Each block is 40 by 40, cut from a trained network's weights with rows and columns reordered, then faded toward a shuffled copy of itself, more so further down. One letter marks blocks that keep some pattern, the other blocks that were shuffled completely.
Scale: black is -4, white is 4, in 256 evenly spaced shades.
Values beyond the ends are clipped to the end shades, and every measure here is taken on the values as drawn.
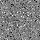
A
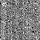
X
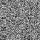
X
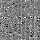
X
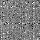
X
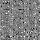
X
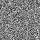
A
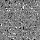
X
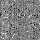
X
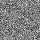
A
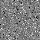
A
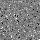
A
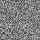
X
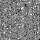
X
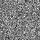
X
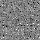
X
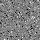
A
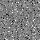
A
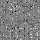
X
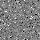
A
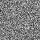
A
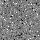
A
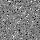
A
